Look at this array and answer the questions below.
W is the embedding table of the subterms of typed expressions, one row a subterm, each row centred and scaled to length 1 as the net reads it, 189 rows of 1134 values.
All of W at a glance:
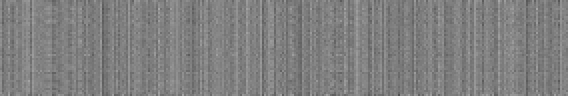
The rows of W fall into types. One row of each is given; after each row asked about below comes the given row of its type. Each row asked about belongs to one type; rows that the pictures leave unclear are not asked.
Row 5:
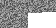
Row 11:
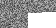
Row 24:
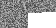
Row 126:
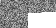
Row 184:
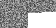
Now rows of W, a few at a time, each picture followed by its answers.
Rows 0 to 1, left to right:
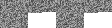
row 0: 5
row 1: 5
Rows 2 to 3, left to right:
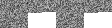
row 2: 11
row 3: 5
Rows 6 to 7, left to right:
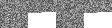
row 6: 184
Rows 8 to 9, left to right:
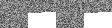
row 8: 184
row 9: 24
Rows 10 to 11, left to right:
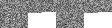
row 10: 184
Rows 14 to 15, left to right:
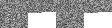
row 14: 184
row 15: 11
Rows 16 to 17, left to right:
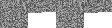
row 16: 24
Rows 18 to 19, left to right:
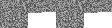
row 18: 24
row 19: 24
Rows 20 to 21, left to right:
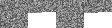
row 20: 11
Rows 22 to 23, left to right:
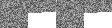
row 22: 24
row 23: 126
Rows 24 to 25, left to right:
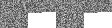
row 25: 184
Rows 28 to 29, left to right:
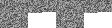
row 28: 5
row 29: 126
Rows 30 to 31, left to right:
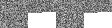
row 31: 184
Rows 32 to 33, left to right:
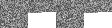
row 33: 11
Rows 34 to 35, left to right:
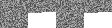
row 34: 24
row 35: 5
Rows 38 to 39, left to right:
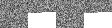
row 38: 11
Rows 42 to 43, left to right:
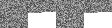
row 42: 184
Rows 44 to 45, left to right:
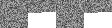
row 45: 11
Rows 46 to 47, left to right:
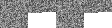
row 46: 5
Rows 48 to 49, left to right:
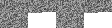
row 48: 5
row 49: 5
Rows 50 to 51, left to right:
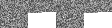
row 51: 11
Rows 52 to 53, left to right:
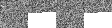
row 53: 126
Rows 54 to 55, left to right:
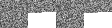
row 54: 24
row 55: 11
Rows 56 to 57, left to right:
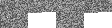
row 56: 11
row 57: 184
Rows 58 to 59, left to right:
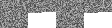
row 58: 24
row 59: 5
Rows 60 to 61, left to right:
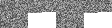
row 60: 11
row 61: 184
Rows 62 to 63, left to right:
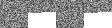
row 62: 126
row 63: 24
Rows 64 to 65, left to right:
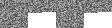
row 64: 5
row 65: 24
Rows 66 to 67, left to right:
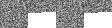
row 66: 24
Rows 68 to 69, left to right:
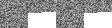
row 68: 184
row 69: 126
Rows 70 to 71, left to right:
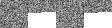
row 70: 126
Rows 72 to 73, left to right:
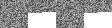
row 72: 5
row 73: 126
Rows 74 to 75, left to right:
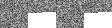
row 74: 11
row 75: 24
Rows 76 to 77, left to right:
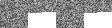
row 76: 11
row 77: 126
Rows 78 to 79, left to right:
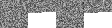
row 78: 24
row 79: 5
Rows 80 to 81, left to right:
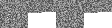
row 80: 184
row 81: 24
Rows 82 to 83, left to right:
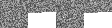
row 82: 24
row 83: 11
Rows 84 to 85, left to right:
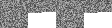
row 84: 24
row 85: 126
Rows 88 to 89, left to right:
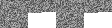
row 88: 126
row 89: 5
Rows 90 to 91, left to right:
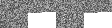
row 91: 184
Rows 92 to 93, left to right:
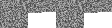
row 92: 24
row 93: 24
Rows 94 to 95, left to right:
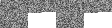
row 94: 126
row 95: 24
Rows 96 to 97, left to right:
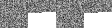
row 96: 184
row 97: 24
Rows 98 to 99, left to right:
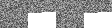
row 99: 184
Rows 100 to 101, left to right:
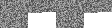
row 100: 5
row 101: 24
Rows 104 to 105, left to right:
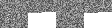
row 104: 184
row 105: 5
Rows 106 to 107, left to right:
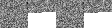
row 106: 126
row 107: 5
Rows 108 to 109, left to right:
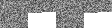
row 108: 126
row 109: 184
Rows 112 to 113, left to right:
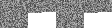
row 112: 24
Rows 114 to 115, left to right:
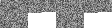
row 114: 126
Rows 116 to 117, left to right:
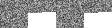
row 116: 11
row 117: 24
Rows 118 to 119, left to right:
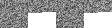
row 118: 5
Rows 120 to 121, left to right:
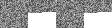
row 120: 5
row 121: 126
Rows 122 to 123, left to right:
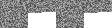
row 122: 24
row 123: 184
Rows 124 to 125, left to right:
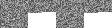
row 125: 5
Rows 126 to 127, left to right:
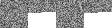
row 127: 24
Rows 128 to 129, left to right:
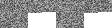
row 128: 11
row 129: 184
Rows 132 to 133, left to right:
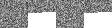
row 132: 5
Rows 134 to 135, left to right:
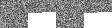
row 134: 24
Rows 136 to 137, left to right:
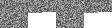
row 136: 5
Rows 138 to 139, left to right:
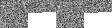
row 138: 24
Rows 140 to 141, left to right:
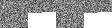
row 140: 126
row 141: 184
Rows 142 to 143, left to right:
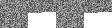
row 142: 184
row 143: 5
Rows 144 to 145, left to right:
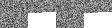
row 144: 24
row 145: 11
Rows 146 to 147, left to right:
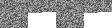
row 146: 5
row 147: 126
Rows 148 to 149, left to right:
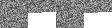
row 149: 11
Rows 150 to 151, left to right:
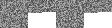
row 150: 5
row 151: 24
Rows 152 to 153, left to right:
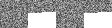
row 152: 24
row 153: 184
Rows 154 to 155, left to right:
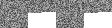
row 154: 126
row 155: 24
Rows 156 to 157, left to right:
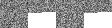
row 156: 126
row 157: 184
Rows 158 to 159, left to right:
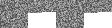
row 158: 11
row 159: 24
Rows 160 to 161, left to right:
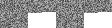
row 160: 11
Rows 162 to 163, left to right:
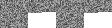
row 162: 11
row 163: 5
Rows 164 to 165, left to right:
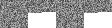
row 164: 126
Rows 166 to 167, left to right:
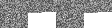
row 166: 184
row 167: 11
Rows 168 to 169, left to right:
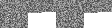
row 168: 184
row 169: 24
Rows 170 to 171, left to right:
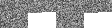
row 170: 11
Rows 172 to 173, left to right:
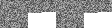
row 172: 126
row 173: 184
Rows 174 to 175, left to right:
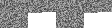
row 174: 5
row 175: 24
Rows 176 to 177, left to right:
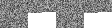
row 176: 11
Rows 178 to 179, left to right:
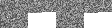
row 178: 11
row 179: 5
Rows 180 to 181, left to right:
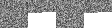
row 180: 5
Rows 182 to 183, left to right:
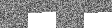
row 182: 184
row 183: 5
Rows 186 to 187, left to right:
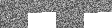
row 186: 11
